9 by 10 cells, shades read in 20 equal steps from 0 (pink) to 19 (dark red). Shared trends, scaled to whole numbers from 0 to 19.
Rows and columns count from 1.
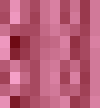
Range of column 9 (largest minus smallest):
2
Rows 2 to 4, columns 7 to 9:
12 5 13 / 7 9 12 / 4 14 11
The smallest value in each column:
1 0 7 10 6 4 4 4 11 4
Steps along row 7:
down up up down down up down up down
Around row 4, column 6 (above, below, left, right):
5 6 8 4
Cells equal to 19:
1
